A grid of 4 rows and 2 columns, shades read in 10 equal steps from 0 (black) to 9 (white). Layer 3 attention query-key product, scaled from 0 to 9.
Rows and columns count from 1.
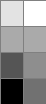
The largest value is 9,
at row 1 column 2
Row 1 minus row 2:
2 3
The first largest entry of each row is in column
2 1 2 2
